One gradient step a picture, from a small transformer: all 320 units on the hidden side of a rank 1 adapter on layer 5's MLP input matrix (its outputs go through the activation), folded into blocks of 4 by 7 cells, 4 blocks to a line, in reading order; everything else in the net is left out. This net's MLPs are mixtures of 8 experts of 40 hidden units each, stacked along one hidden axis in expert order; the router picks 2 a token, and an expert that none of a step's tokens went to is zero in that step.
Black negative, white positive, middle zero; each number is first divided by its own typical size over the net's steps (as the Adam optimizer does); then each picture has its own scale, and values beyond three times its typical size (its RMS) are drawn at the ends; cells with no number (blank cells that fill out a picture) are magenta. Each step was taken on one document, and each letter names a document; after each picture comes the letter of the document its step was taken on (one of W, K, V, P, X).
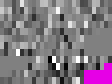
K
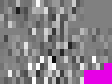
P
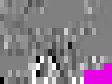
P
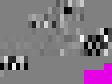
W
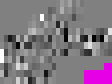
W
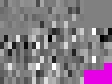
P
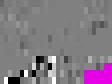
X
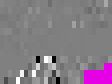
X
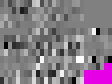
P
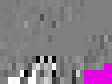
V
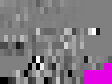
P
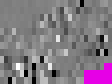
V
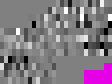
W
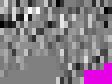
K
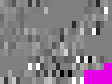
P
